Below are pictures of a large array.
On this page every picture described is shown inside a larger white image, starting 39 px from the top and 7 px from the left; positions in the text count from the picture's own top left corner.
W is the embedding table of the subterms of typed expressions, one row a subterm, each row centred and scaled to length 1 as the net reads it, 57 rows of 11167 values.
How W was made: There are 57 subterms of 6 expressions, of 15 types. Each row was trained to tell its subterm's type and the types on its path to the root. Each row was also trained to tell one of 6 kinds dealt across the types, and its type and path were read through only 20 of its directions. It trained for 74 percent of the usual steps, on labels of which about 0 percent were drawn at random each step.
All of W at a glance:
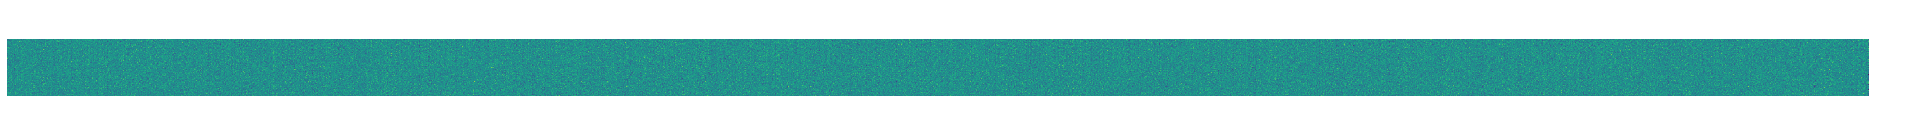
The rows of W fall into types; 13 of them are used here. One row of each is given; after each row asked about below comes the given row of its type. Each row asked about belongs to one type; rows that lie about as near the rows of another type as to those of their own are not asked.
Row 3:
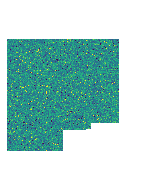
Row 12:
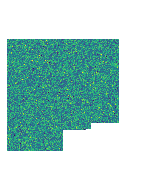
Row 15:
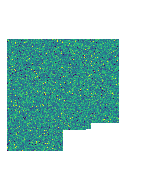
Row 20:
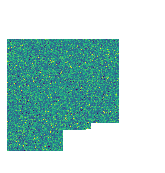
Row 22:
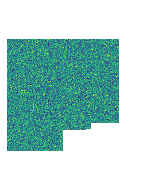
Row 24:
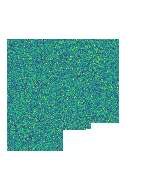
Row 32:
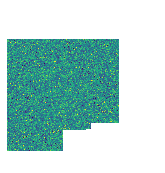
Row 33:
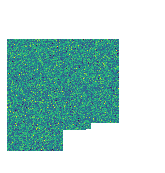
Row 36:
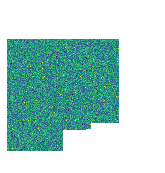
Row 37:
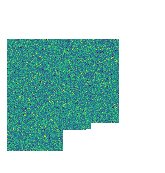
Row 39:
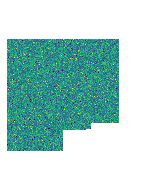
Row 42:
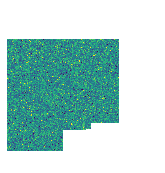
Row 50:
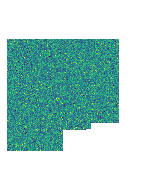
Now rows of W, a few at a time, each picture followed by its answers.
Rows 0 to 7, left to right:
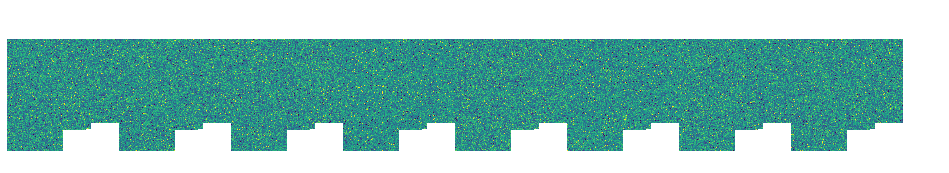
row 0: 32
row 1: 24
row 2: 42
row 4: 15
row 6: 12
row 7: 24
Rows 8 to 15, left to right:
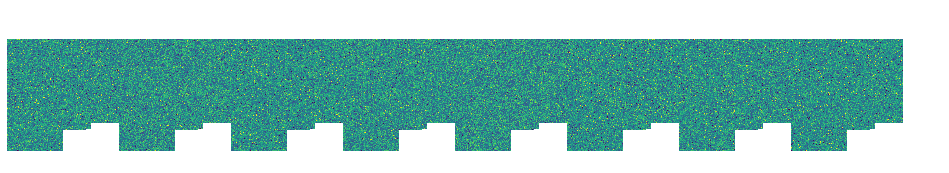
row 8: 37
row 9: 15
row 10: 22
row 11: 42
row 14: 22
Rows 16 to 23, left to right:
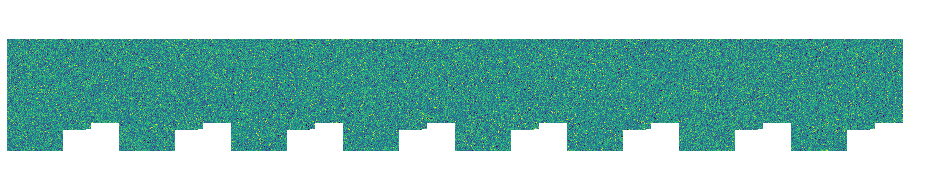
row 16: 24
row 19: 32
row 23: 37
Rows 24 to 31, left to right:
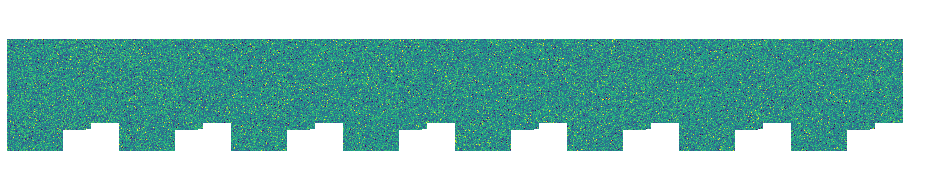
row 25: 20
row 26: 20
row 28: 37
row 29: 15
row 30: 32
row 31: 42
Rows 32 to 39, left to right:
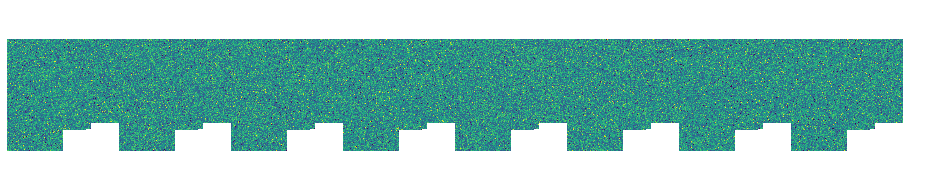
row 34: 36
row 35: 42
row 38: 12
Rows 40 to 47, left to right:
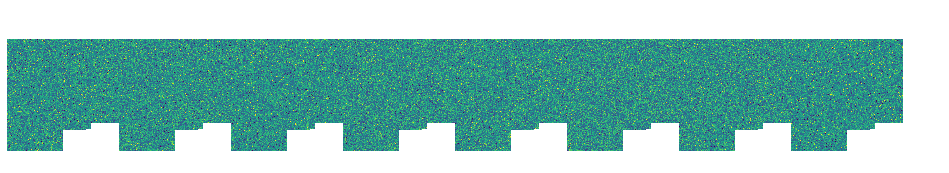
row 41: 37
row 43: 3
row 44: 22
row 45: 22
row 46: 20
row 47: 33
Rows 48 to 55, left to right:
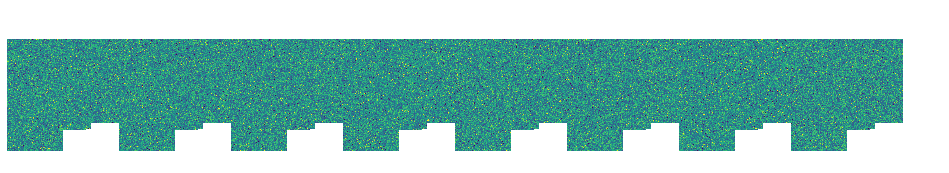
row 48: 20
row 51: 50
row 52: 36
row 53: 3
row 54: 12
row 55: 36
